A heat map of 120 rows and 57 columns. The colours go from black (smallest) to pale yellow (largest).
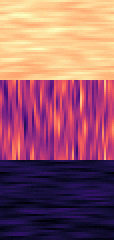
It is made of 3 by 1 panels. Panel 1,1: very high, streaked across, faint in contrast. Panel 2,1: middling, streaked downward, strong in contrast. Panel 3,1: very low, streaked across, faint in contrast.
